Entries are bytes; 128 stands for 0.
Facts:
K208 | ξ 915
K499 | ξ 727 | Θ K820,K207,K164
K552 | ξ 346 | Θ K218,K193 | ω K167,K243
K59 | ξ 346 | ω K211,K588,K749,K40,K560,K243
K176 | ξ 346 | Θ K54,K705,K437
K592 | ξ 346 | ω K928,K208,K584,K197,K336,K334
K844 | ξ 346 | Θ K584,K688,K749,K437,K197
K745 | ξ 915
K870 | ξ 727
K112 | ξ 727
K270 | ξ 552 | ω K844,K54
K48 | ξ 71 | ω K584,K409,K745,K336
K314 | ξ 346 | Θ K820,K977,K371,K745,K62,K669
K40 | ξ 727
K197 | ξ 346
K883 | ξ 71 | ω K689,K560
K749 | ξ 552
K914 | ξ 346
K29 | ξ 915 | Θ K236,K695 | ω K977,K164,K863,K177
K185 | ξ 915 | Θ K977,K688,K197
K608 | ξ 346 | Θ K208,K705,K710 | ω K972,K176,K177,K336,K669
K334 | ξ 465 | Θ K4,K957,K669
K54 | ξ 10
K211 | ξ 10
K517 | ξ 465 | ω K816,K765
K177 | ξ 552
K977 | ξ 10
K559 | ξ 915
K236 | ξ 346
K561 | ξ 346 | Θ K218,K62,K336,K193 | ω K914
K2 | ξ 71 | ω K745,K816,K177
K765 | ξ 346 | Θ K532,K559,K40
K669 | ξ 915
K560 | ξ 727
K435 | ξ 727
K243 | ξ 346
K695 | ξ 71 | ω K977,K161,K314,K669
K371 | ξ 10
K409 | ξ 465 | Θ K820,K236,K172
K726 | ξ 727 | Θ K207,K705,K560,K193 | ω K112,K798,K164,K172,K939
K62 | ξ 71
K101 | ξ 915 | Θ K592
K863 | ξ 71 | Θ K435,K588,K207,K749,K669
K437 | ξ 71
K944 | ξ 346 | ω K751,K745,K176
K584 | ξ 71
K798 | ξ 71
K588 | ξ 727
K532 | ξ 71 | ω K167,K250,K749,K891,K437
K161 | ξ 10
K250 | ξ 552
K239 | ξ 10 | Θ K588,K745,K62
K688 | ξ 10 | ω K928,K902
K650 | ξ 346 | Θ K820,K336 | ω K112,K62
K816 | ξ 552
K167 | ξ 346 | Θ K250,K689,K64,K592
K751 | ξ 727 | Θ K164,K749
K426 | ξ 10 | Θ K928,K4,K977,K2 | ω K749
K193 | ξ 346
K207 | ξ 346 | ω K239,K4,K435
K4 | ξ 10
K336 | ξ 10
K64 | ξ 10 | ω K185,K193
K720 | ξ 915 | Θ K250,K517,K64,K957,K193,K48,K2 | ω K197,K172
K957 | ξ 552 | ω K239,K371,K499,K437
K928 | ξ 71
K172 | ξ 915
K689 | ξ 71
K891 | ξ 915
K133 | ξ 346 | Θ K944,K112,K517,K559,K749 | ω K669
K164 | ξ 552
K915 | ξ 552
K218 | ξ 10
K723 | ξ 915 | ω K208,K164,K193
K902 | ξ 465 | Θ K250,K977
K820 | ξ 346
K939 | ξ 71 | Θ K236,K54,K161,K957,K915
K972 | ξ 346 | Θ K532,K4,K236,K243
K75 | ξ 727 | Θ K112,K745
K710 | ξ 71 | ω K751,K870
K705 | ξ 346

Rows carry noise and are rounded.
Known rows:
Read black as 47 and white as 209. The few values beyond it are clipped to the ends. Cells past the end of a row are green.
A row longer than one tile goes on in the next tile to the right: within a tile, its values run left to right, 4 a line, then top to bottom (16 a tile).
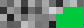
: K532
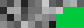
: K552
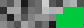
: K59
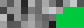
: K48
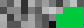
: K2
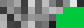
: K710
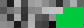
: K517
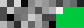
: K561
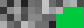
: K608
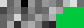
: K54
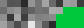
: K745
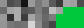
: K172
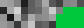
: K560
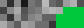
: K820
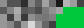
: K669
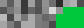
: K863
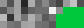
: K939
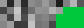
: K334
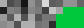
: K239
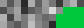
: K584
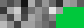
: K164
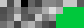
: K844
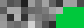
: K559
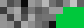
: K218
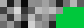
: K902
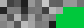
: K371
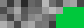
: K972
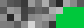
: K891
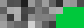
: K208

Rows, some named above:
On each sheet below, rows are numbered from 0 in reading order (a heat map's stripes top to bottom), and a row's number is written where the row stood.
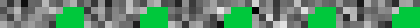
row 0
K197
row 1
K608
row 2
K765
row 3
K435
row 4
K723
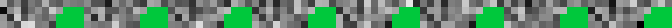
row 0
K499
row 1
K172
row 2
K891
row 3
K133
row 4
K710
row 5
K944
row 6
K193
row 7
K426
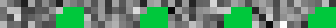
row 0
K185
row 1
K863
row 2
K207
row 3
K870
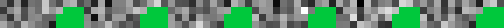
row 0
K608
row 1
K650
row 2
K669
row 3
K689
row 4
K270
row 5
K695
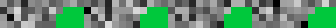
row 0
K112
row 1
K957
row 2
K29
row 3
K688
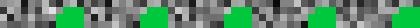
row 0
K883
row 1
K720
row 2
K723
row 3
K211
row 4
K314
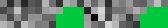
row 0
K314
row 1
K726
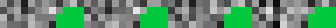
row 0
K928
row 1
K437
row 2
K608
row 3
K902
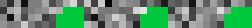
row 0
K650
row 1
K914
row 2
K177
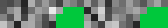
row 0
K816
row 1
K75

